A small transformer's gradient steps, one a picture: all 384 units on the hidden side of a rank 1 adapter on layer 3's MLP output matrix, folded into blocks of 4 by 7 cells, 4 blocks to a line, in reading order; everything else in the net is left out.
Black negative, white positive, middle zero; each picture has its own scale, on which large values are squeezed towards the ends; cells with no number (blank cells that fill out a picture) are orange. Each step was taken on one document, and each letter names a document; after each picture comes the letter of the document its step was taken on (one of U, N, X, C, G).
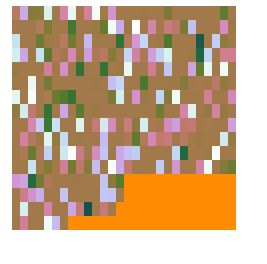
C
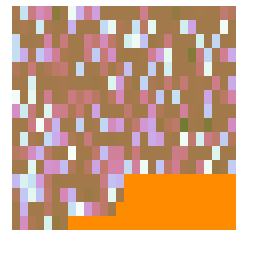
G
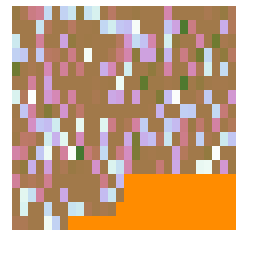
C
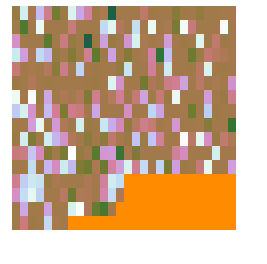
G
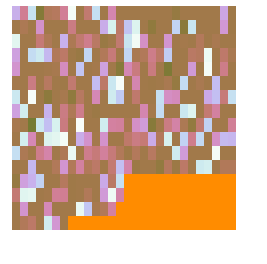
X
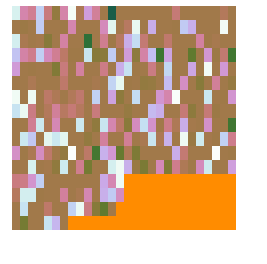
X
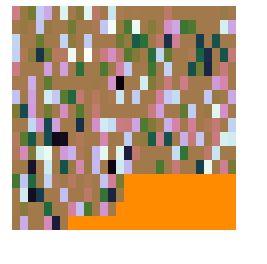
C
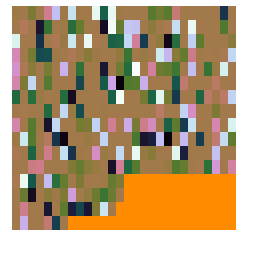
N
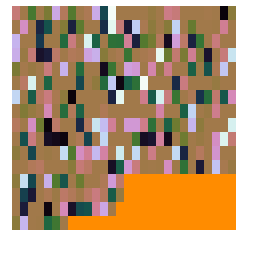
N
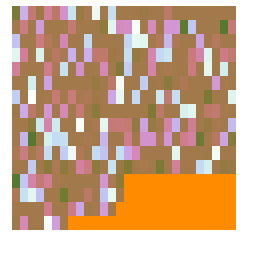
C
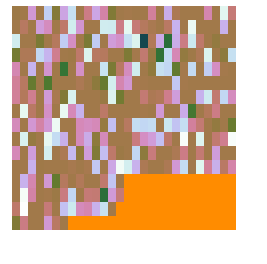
N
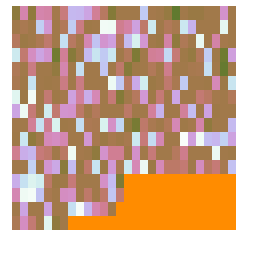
G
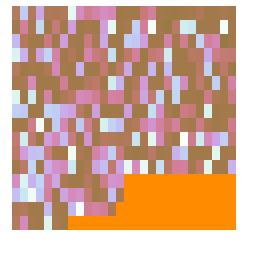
G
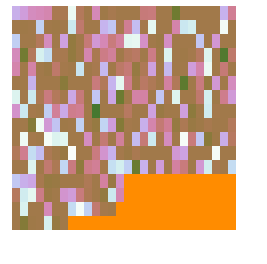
G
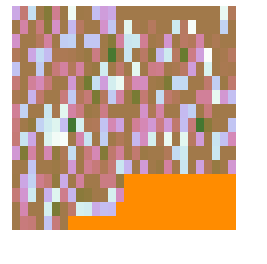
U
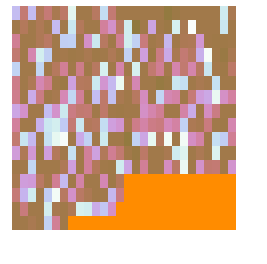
U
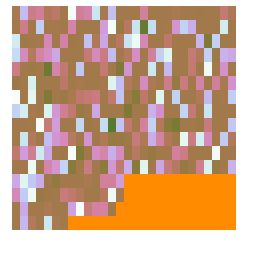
G
